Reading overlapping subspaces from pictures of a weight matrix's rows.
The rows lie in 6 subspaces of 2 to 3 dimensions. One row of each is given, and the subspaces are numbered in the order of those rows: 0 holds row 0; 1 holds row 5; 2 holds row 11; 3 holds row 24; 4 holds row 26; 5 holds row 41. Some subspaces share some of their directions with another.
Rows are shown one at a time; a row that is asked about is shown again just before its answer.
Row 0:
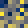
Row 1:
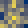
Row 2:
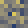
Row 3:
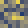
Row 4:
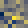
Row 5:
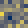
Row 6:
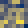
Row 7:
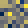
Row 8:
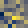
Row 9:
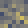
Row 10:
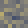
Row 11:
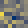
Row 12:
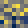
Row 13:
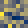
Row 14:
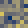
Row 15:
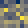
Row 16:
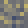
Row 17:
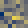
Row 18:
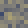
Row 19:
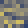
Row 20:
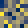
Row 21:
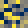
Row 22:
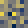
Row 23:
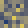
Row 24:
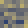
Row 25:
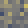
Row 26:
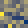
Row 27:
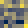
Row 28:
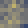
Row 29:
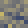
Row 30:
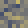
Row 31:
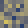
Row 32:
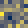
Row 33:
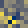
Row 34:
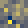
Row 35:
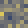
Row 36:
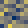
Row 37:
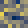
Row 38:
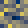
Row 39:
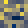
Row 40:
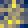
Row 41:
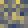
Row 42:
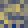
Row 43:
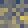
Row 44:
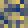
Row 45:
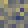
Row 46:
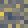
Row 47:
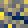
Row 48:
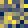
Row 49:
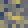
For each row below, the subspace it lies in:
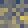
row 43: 4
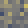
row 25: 0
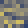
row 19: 3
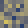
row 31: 0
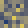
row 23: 0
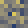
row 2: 5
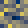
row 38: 5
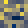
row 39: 0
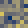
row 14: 1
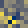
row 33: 2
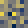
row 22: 5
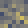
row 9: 4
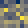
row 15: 4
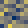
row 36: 5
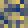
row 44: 5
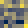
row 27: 3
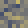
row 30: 3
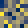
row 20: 0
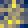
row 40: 3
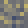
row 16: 0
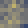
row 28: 3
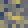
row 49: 3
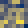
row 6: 3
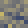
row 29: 4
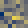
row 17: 2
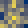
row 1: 3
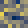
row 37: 5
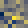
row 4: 2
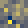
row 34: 2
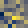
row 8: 2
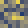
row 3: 5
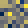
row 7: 0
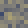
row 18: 1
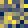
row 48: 1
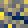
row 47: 4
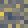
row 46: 1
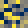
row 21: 4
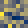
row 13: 4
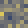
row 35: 1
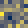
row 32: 1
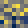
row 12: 4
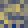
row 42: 5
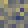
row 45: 0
